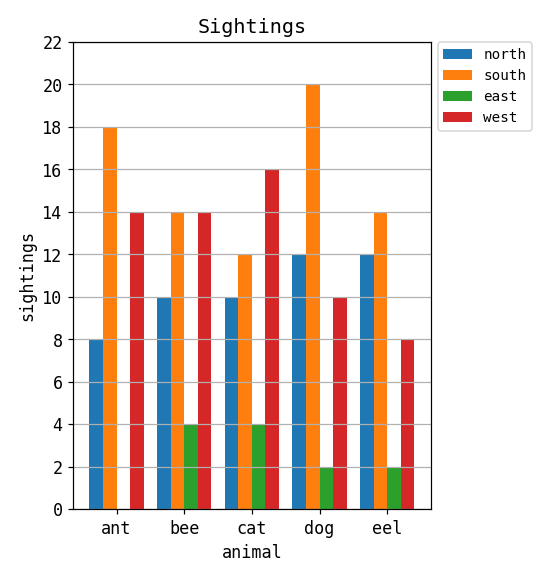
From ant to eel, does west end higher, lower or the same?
lower
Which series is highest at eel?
south
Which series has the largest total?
south
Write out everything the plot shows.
Title: Sightings
x-axis: animal, ticks ant bee cat dog eel
y-axis: sightings, ticks 0 2 4 6 8 10 12 14 16 18 20 22
Legend: north, south, east, west
Values:
north: 8 10 10 12 12
south: 18 14 12 20 14
east: 0 4 4 2 2
west: 14 14 16 10 8
